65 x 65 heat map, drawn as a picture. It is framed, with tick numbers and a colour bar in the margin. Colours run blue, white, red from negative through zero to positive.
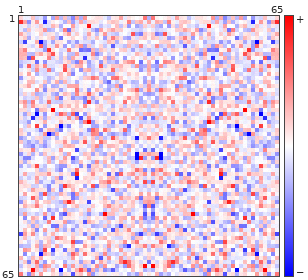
The left and right halves mirror each other. The grain is fine, like static. There is no overall slope. Overall the values sit about 50% of the way up the scale. No row or column stands out. There are no regular stripes.
